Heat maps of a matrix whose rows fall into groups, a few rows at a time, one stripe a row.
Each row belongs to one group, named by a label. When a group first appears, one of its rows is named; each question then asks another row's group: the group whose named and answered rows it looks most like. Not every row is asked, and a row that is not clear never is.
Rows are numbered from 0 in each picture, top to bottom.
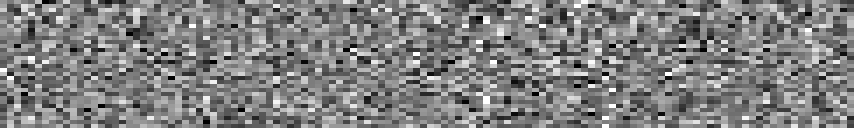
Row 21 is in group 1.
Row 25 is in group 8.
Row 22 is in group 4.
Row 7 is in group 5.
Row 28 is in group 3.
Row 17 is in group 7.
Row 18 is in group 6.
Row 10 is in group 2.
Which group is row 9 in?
8
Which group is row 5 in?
8
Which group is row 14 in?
6
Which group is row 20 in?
3
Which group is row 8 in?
5
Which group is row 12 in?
2
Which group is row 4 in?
8
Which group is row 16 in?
1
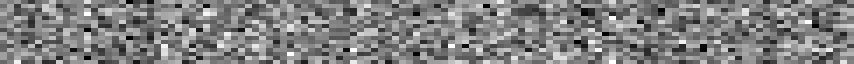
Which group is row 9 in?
5
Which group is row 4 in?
4
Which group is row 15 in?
4
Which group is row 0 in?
5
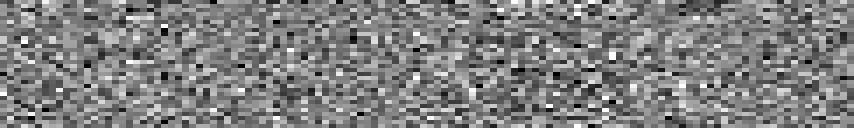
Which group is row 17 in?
3
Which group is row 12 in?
6
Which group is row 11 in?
1
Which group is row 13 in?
4
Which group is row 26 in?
1
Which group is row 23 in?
7
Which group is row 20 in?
1
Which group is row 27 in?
3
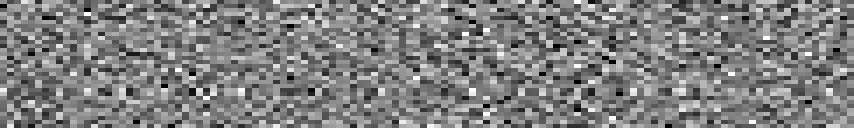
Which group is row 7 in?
8
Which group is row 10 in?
1
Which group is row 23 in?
7
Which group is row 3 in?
7
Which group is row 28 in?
8
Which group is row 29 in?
4
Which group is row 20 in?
1
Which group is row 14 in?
6
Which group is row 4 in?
3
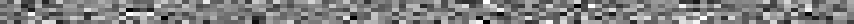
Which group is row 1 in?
1
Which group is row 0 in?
8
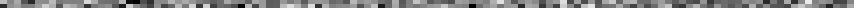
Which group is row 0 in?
5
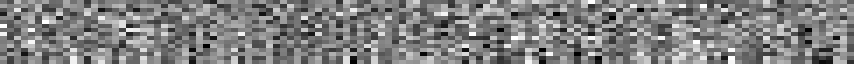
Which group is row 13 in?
1
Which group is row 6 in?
7
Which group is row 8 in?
7
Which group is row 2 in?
4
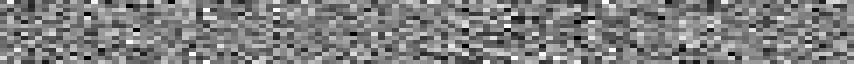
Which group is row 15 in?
8
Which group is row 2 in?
8
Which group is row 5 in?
1
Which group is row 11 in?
2
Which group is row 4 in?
3
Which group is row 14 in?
7
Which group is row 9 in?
1
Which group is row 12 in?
4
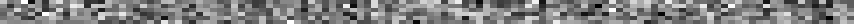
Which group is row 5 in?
6
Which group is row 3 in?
3
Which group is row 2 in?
4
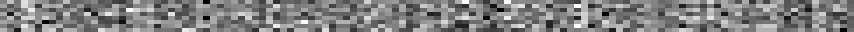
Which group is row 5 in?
3
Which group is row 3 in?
6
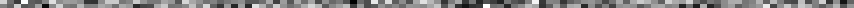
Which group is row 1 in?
8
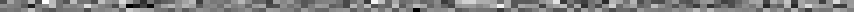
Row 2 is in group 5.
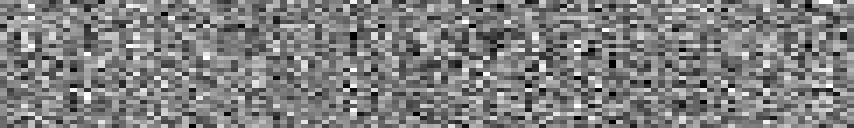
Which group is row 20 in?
2
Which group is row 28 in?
6
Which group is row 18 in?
8
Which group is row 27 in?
2
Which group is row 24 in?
7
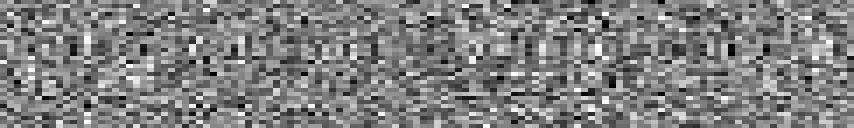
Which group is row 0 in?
3
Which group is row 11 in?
2
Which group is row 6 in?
6
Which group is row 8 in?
5
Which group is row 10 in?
7
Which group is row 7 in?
1
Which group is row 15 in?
7
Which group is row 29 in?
1
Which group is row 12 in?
2
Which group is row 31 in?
8
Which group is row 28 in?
7
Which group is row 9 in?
7
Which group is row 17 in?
6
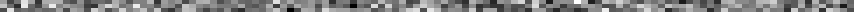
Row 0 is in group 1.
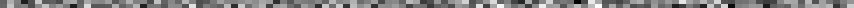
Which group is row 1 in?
2
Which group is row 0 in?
1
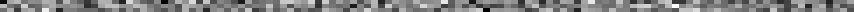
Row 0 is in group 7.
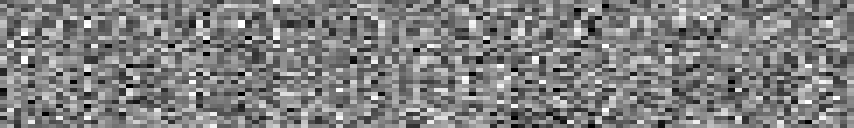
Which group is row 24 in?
3
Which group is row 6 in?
7
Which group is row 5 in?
7
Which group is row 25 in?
5
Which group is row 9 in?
8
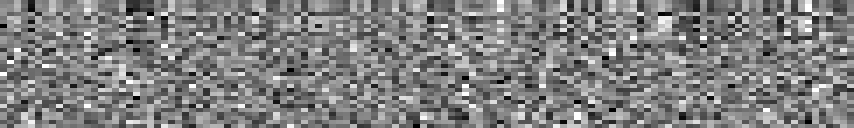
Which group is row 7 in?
5
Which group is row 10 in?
5
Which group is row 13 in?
4
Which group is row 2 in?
5
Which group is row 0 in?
5
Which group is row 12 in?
4
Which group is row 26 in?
7
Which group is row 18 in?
7
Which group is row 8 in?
7
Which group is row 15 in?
1
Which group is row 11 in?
2
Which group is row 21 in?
2
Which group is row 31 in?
6
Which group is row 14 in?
6
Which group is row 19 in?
8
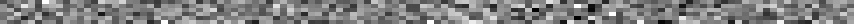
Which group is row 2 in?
3
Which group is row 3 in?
4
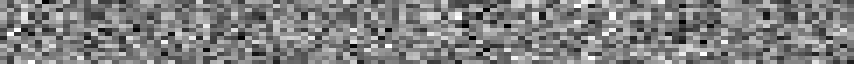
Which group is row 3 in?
4
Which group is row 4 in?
4
